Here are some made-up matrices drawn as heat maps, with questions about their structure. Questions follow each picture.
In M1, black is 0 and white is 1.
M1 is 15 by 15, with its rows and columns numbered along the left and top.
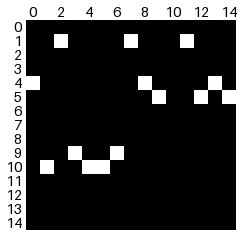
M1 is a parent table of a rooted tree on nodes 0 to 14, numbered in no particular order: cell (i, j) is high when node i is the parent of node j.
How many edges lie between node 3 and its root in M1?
3
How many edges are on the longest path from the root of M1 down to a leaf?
3
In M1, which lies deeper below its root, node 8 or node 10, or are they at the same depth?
node 8
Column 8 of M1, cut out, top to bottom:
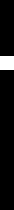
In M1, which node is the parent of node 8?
4
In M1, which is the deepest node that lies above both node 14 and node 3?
5
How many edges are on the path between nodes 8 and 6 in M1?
5
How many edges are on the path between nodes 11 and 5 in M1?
3
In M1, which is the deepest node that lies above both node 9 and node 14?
5
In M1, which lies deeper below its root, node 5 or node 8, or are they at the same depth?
node 8
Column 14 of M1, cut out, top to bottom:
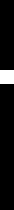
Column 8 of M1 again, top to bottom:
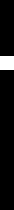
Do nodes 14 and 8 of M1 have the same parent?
no
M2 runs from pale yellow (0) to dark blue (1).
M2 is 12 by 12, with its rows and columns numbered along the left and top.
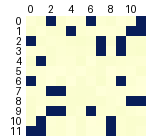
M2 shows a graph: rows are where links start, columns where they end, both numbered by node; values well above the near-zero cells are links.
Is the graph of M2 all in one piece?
no
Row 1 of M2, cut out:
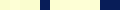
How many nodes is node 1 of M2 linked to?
3
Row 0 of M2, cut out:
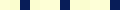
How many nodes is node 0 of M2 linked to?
3
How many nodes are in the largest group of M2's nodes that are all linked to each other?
2
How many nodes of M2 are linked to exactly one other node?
1
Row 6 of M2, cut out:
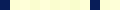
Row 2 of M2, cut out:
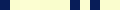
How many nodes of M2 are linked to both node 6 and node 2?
2
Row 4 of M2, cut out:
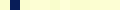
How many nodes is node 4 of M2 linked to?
1
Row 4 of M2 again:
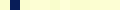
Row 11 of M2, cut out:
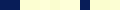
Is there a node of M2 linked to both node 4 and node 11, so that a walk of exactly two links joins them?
yes
